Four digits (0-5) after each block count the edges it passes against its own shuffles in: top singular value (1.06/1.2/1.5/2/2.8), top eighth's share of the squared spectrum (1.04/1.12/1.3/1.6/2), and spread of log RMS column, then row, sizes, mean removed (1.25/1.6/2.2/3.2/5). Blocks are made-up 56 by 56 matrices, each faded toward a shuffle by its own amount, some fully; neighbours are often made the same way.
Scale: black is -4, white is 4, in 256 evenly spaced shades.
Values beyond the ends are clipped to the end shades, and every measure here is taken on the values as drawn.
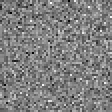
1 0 0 0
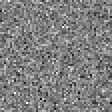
0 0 0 0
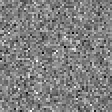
0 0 0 0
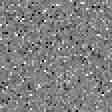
1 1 0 0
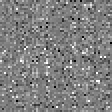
3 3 1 1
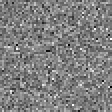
0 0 0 0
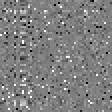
3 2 1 0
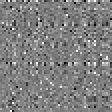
4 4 2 2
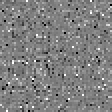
3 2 1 0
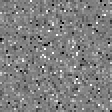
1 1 0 0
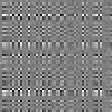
5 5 4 4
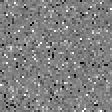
1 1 0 0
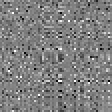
4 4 2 2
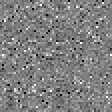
3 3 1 1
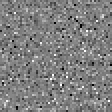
2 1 0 0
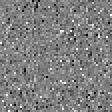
3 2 0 1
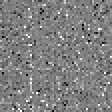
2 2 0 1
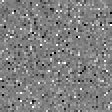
2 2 0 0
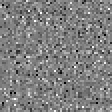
3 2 1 1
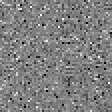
2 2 0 0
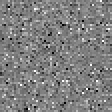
2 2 0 0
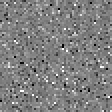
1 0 0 0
